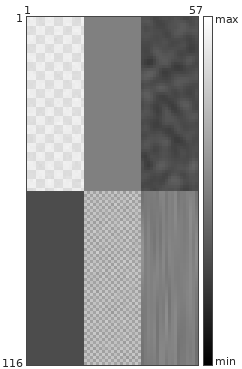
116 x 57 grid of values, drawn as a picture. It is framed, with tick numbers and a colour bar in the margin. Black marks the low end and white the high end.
It is made of 2 by 3 panels. Panel 1,1: very high, checkered, faint in contrast. Panel 1,2: middling, flat. Panel 1,3: low, blotchy, faint in contrast. Panel 2,1: low, flat. Panel 2,2: high, checkered. Panel 2,3: middling, streaked downward, faint in contrast.
